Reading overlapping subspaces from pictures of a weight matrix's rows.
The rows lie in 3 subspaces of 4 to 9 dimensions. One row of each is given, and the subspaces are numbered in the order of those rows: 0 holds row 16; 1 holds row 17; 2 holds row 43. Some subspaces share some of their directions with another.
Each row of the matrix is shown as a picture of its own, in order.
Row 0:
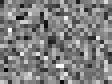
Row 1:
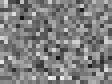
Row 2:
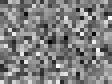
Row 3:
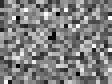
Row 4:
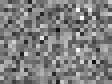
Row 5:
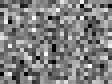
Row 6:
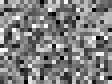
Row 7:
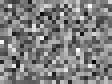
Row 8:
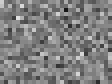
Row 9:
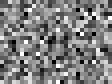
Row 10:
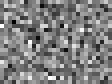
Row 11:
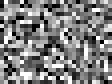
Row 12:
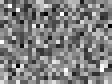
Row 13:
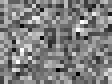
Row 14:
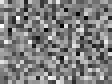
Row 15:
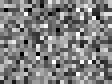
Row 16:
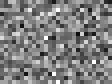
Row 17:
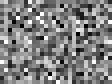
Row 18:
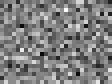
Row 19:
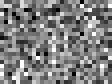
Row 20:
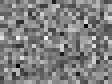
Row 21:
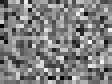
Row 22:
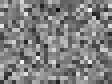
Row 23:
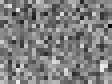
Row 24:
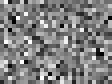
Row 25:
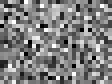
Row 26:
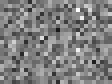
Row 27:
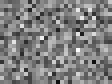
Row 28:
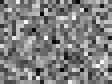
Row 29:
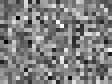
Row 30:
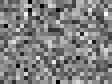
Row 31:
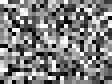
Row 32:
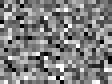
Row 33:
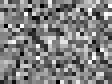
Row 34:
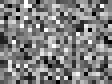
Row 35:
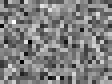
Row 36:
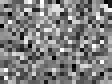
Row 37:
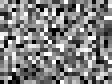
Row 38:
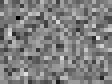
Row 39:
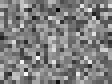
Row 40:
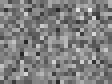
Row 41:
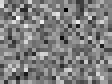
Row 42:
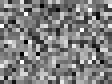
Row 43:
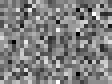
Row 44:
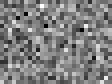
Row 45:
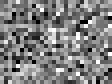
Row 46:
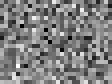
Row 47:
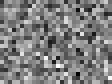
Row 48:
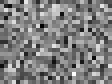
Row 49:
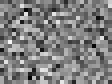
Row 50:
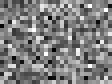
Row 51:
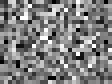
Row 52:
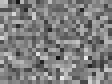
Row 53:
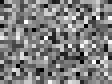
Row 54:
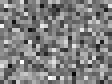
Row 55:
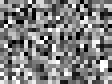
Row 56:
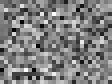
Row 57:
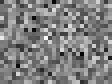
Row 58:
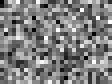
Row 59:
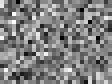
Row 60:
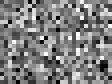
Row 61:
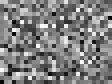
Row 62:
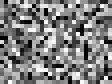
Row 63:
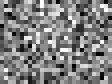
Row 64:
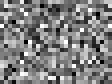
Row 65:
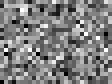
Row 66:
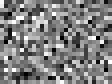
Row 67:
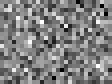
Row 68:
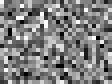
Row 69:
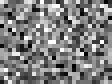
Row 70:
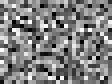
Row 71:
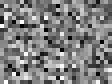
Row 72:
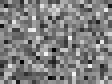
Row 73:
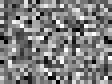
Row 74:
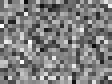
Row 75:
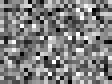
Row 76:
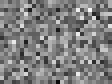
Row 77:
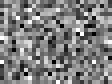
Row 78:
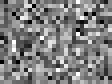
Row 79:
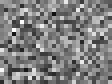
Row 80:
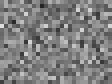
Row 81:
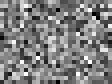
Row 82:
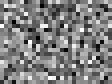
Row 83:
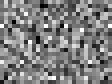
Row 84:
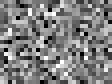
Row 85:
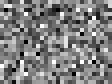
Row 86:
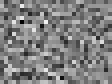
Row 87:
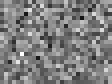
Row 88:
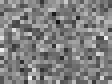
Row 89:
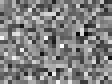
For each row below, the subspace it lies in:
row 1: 0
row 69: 1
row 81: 2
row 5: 2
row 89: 0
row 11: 1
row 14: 0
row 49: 1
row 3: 0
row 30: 0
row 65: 0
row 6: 1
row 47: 1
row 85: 2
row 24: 1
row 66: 0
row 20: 0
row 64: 1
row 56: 1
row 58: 0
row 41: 0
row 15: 1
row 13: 0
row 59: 0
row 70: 1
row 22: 2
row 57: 0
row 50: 2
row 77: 2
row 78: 0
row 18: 0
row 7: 2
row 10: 1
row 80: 2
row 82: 1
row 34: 2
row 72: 2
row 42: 1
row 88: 1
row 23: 2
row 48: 2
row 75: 1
